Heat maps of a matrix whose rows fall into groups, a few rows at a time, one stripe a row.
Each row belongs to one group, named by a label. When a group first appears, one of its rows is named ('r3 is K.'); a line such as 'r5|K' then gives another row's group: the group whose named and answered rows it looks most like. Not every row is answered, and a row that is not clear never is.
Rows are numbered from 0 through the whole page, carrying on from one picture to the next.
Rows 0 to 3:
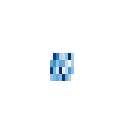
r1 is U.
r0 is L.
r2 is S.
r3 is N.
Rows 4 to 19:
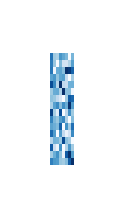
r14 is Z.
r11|L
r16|N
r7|U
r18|L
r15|S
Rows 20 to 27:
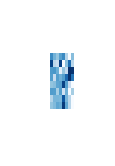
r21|S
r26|N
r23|L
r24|N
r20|U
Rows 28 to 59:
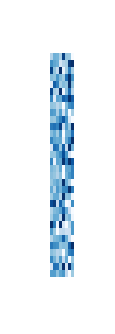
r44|Z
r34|L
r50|N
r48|N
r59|U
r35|Z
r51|N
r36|U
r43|L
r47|L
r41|L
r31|L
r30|S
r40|Z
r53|S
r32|L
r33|S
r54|N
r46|N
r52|S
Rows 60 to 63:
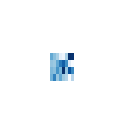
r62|L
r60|Z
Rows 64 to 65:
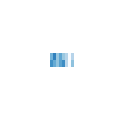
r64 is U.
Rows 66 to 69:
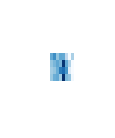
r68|N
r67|N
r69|N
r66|U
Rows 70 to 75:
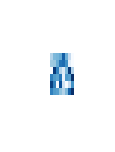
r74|S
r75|Z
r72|L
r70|N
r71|N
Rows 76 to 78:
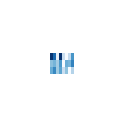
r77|Z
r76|S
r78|U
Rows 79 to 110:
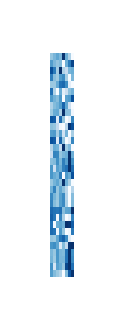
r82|U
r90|U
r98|U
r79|N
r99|U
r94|L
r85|Z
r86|N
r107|L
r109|L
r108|L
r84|S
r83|N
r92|N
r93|L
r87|N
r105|N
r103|L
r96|Z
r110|Z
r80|Z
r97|N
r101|Z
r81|S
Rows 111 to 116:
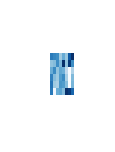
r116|L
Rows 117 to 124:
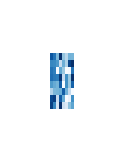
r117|S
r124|S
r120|Z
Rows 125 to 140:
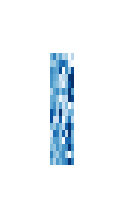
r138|L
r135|L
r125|U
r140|L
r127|Z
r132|U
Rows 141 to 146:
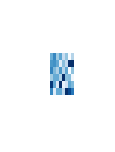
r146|L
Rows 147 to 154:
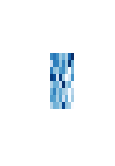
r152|U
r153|U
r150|S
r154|N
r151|N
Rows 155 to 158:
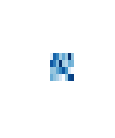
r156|S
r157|N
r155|L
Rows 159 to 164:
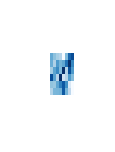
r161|L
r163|N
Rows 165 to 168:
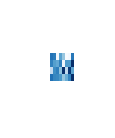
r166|Z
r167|L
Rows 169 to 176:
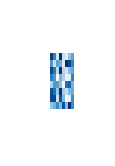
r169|S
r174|S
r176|L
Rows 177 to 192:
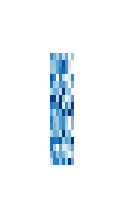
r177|U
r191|U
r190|S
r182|N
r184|Z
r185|L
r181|U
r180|S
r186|U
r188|N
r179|N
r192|L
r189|Z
